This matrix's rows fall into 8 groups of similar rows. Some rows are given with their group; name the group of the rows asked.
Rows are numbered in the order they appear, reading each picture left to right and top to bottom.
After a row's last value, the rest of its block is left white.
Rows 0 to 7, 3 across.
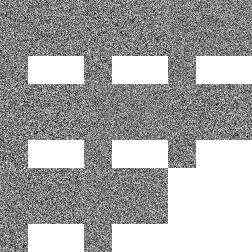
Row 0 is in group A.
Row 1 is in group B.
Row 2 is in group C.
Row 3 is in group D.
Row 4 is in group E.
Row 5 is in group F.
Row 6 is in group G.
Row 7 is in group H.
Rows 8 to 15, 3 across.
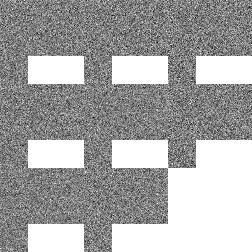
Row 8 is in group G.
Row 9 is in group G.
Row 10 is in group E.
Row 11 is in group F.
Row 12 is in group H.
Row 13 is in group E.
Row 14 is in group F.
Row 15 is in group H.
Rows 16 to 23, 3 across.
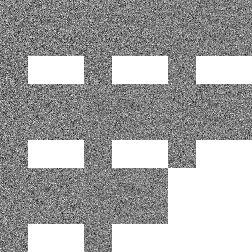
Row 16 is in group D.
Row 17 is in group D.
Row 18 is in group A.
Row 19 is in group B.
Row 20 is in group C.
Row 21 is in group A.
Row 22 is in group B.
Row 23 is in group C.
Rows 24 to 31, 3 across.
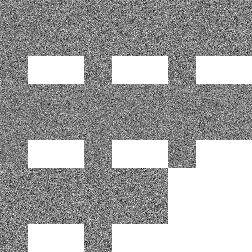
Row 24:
F
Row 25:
B
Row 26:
F
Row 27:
F
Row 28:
G
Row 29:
C
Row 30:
H
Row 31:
B
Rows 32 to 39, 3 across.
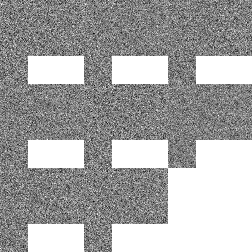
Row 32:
H
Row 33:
H
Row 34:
F
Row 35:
C
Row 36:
H
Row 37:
F
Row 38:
F
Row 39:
H
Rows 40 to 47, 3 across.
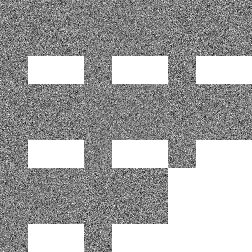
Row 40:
F
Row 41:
A
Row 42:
E
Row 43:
D
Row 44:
G
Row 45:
B
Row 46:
A
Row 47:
E
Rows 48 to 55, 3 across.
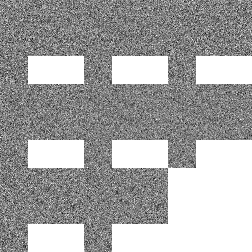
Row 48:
D
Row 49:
A
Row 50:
G
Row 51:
E
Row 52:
A
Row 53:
A
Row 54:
B
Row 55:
B
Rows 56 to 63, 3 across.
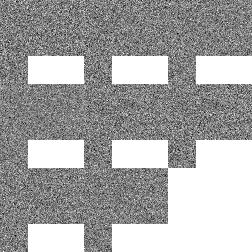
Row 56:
G
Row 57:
E
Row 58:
H
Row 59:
H
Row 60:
C
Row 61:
C
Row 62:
A
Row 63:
F
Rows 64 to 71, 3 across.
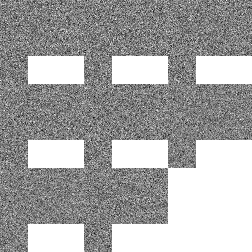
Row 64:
F
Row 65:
G
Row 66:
E
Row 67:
D
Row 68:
H
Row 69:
A
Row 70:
H
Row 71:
C
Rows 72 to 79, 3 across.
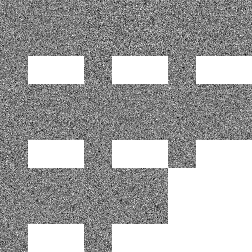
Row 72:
A
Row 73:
F
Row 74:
A
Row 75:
D
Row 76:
A
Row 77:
H
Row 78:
B
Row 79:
B
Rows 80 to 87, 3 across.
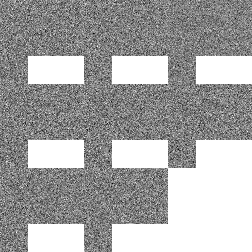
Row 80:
G
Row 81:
H
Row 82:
C
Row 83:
D
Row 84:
E
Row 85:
C
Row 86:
E
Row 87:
G
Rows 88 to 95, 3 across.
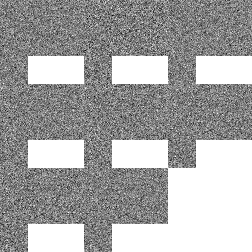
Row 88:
A
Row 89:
G
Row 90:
B
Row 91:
H
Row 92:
H
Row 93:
D
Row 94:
D
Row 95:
D
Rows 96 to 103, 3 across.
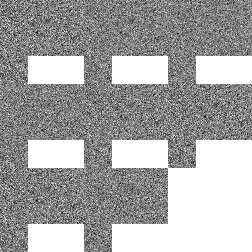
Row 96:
B
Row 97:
B
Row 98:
H
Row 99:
D
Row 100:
B
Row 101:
B
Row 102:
B
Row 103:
C
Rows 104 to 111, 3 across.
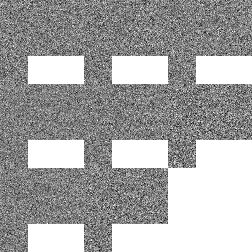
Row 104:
H
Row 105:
F
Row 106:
B
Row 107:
D
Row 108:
F
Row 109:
D
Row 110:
C
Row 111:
D
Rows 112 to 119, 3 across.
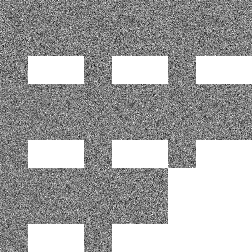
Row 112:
E
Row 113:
C
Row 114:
C
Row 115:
F
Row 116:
B
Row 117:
B
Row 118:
F
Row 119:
G
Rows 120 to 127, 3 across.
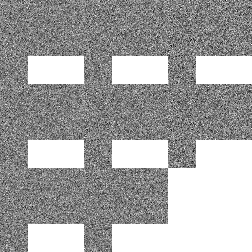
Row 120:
H
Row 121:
G
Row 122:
E
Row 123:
H
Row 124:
E
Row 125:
E
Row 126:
D
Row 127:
F
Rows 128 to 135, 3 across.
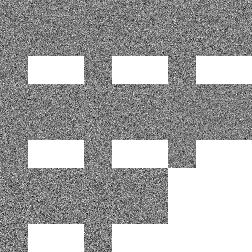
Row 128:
A
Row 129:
F
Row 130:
D
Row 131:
G
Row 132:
H
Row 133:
A
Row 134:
E
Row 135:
E
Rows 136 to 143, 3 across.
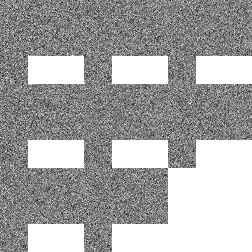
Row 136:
D
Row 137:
B
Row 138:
G
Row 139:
C
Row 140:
F
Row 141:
E
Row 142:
B
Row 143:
E
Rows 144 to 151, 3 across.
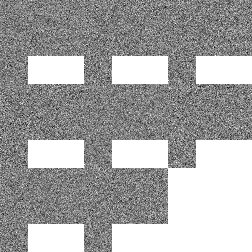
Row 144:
C
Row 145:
E
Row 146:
F
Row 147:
E
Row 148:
F
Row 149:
H
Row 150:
E
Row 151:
G
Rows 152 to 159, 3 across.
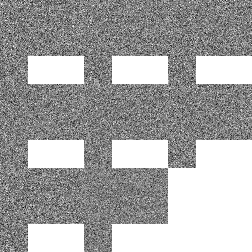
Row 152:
H
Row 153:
D
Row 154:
E
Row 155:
B
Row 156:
G
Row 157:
H
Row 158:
D
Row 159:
C
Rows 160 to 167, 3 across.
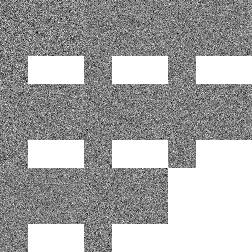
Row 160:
B
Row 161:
C
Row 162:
H
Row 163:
H
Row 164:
A
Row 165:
G
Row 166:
A
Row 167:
E
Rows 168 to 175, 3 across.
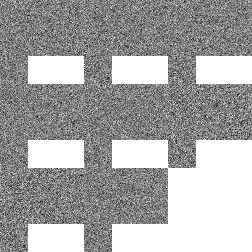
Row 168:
G
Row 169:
E
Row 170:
D
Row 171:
B
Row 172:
G
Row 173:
B
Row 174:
E
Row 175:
C
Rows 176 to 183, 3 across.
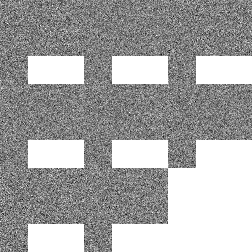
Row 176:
F
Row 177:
A
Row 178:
G
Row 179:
H
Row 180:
F
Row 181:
E
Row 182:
E
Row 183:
D
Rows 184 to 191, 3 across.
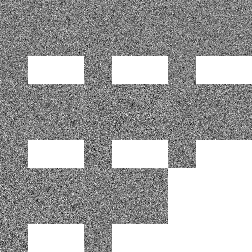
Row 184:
F
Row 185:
E
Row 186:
A
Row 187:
B
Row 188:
C
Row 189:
E
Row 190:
B
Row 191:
G
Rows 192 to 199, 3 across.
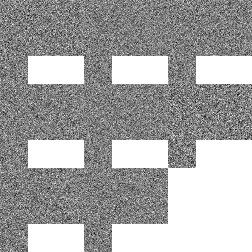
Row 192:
G
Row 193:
E
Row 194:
G
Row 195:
B
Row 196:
G
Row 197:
B
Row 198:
F
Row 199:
C
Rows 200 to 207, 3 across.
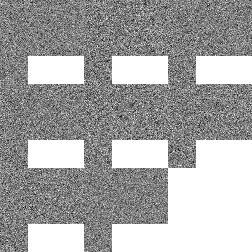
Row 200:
H
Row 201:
F
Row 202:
E
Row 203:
E
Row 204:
B
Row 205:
C
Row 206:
D
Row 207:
A
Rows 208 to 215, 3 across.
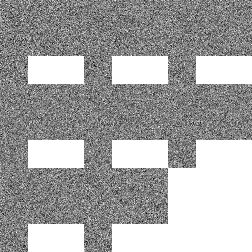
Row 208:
E
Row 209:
C
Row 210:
E
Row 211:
G
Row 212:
A
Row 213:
D
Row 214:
E
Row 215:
B
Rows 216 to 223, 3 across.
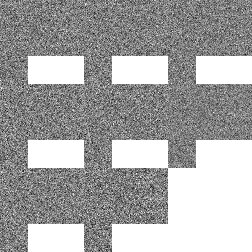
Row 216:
F
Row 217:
H
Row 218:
A
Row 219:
H
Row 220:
G
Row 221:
F
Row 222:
H
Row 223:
F
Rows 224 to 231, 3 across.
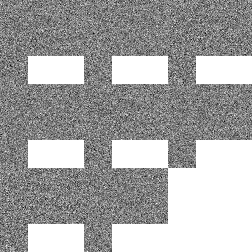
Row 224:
C
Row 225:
H
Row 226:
D
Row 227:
G
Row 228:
C
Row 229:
F
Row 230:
D
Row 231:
A
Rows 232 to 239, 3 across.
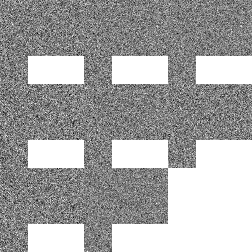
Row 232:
G
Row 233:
H
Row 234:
H
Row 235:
B
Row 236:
H
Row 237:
G
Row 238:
B
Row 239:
A
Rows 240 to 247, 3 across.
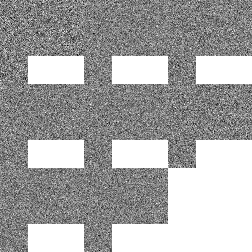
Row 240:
B
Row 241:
H
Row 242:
C
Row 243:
H
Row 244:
D
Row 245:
F
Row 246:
F
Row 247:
A
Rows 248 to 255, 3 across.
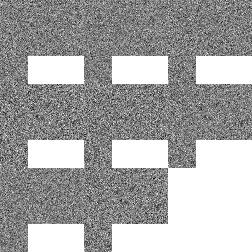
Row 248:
H
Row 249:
F
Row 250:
E
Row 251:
B
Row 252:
G
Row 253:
B
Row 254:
G
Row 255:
B
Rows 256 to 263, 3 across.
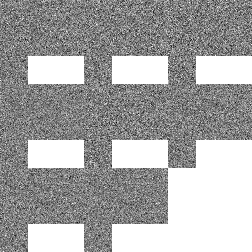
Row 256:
F
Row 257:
G
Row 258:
E
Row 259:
E
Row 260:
D
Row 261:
C
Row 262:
A
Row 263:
A
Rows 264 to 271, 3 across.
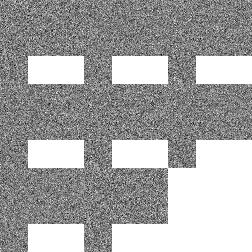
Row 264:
G
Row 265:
A
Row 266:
D
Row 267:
F
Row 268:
D
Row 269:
D
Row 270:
B
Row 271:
G
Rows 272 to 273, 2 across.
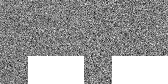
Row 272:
C
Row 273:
H
